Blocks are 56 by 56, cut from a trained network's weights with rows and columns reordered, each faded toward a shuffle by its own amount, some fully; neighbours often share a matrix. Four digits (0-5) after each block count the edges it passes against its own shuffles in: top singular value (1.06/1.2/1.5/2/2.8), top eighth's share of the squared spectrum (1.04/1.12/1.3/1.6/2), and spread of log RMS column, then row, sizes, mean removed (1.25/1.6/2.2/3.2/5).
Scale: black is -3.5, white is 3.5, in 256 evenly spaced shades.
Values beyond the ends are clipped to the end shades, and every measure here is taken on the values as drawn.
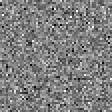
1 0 0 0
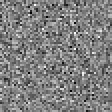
3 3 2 1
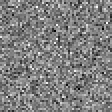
0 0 0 0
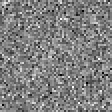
1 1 0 0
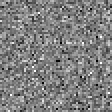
3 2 1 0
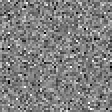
3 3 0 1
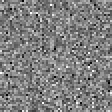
0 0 0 0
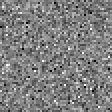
0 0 0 0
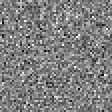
2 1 1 1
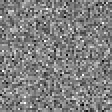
0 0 0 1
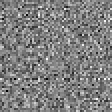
4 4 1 2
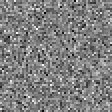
0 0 0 0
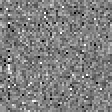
2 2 1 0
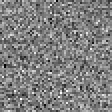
3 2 0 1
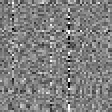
4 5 2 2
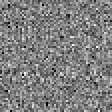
3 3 1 1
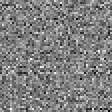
3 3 1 2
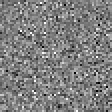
2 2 1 1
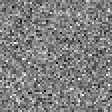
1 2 0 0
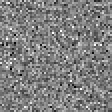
2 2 0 0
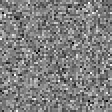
1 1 0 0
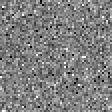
0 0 0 0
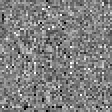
3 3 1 1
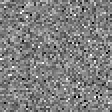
1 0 0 0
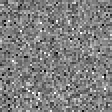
1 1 0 0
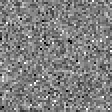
0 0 0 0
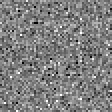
1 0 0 0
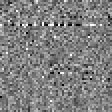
3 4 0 2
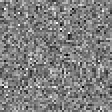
3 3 1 1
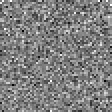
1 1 0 0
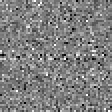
3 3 0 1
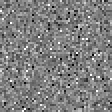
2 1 0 0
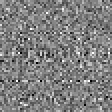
4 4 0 3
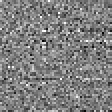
3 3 0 2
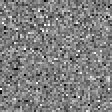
1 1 0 0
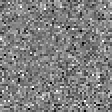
3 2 0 1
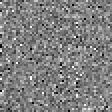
2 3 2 0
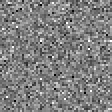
1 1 0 0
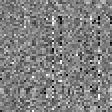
3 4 2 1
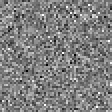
3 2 0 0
